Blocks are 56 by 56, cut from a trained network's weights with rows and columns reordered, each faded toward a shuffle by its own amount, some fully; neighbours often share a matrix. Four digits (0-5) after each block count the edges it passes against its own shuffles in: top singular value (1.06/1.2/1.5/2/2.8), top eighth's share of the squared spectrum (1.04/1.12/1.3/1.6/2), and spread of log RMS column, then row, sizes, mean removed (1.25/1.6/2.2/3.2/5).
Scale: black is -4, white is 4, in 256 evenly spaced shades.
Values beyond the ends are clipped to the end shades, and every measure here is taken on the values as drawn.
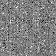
2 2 0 1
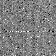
2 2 0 1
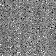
1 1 0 1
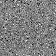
2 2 0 0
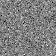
0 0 0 0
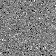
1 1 0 0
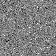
1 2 0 0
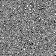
1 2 0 0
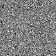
1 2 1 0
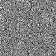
3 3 2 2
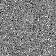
0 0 0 0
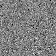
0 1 0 0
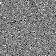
0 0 0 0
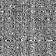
3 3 0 2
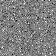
0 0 0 0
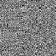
3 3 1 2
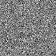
2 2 1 1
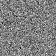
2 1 0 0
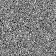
0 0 0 0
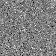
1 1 0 0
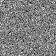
0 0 0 0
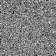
0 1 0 0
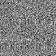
3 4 1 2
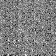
2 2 0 2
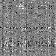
3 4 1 3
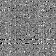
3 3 0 2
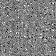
1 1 0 1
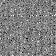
2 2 0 1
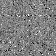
1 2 0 1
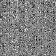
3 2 0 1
